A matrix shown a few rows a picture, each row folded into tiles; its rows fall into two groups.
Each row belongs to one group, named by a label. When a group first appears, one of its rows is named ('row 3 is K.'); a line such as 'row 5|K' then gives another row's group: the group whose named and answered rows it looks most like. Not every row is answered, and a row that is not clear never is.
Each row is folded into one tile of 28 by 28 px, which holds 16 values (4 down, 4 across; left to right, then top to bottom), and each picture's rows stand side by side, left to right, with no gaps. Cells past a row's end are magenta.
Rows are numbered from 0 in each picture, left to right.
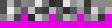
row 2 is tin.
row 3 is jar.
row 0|jar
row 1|tin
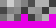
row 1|tin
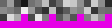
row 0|tin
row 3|tin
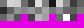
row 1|tin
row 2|tin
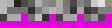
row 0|tin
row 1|jar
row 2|tin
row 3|jar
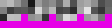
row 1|jar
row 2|tin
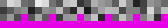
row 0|jar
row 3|jar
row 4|tin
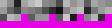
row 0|tin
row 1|tin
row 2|jar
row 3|jar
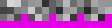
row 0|jar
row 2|jar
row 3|jar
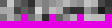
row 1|jar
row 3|tin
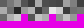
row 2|tin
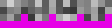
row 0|jar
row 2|tin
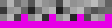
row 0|jar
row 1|jar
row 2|jar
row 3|tin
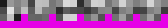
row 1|jar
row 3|jar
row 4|jar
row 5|jar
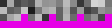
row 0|tin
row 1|jar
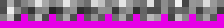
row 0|jar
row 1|jar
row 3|jar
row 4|jar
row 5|tin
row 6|tin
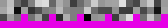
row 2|tin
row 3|tin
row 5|tin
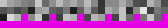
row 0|tin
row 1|jar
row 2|tin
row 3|tin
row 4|tin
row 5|tin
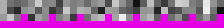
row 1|tin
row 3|tin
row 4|tin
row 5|tin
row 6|jar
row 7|jar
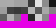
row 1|tin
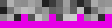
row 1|tin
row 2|tin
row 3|jar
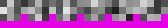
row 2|jar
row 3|jar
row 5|tin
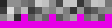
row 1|jar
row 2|tin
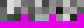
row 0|jar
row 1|tin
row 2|jar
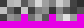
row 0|tin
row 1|jar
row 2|tin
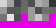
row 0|tin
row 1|tin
